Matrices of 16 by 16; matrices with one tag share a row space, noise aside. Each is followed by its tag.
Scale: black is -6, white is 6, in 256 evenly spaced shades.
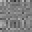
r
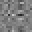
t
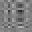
t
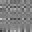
r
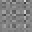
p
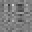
t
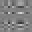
t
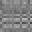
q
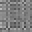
r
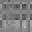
q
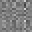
p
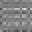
q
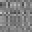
r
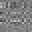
r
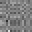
r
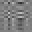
t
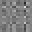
p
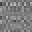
r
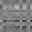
q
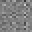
p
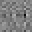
p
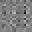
p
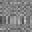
r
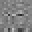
t
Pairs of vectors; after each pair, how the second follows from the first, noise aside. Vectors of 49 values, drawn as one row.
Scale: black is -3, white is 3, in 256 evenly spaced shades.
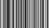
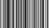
copied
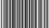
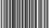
copied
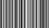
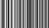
wrapped around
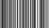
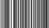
reversed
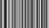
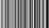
wrapped around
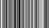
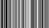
wrapped around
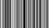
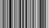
wrapped around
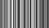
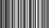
reversed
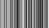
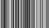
wrapped around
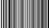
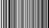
copied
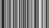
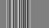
partly zeroed
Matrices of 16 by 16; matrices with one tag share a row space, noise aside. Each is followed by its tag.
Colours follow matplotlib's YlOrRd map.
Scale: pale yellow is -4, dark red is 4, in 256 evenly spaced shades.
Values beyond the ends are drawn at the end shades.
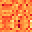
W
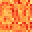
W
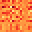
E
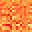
E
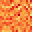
W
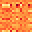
E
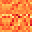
W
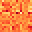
E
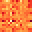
E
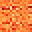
E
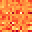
E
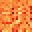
W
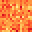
E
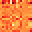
E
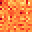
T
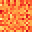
T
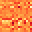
W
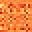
T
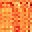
W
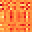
T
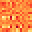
E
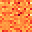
W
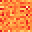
T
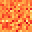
W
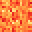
E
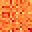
E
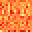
T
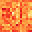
E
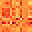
E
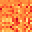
W
